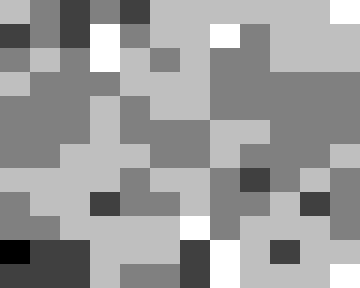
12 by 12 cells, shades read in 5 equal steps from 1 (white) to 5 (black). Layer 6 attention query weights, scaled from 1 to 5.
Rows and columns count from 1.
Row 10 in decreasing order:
3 3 3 3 2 2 2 2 2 2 2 1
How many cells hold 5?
1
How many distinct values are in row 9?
3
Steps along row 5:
same same down up down same up same same same same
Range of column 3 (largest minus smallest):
2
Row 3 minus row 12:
-1 -2 -1 -1 -1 0 -2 2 1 0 0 1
